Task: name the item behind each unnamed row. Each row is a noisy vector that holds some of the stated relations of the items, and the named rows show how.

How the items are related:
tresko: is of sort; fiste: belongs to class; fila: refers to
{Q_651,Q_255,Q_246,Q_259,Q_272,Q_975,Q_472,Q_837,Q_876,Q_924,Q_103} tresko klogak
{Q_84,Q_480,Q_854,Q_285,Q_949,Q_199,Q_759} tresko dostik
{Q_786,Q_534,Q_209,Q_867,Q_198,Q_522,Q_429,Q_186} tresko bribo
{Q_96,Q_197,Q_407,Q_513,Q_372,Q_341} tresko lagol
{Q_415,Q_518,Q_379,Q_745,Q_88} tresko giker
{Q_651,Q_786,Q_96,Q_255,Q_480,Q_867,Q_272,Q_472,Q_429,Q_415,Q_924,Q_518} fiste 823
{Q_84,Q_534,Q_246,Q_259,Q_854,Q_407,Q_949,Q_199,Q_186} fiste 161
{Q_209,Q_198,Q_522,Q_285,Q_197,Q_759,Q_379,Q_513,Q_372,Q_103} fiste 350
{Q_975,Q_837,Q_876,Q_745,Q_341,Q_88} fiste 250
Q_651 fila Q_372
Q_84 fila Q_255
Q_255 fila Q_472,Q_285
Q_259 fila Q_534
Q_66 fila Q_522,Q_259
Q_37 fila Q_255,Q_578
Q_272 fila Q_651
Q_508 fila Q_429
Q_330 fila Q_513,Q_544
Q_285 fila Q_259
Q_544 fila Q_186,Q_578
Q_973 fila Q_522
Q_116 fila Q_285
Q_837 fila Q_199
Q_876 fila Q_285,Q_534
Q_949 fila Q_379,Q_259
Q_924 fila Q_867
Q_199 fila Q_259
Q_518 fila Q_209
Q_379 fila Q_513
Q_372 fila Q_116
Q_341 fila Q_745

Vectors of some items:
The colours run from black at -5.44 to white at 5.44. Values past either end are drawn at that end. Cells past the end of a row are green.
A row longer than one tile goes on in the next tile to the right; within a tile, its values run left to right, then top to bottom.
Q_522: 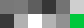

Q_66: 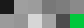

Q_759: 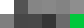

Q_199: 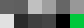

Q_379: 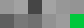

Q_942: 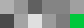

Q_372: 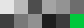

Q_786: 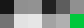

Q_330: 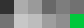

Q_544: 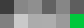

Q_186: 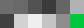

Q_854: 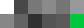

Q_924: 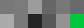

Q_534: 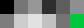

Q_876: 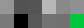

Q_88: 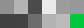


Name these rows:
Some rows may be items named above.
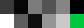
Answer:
Q_255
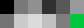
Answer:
Q_534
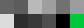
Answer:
Q_199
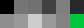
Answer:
Q_116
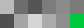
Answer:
Q_578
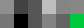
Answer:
Q_876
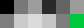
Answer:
Q_534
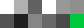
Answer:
Q_341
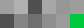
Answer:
Q_379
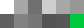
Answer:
Q_513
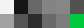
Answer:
Q_84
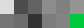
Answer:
Q_246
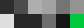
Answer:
Q_259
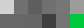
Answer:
Q_272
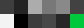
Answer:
Q_285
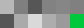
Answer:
Q_578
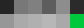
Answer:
Q_37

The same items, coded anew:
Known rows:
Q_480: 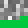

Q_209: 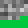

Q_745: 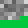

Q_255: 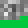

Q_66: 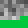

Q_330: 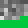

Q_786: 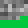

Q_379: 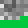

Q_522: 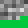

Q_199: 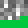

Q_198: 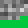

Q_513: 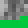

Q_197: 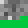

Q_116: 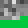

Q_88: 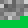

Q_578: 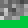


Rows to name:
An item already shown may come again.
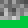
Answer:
Q_66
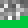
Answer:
Q_285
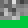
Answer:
Q_116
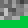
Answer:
Q_37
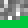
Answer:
Q_854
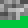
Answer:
Q_534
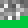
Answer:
Q_285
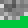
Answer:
Q_379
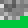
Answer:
Q_379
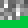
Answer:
Q_949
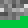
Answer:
Q_186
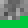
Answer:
Q_407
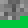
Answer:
Q_96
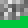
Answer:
Q_876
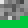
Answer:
Q_372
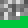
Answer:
Q_259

